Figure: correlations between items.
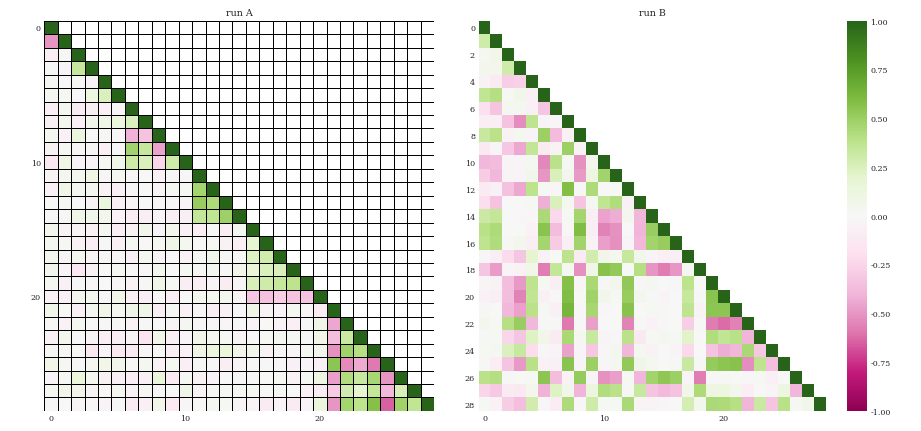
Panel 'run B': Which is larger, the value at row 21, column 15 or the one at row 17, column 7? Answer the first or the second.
the second
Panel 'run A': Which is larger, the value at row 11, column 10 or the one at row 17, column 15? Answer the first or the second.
the second
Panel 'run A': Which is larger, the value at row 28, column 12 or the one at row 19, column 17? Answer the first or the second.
the second
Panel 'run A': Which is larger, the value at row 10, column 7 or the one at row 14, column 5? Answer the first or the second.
the first
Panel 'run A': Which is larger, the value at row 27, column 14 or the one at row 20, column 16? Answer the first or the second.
the first
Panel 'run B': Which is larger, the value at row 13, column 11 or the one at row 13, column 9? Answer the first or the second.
the first
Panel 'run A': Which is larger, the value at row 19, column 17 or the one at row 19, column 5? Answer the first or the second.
the first
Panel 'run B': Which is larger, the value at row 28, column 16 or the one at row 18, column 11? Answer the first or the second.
the second
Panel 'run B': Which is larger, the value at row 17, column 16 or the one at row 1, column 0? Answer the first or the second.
the second
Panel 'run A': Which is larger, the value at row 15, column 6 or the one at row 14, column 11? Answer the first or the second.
the second
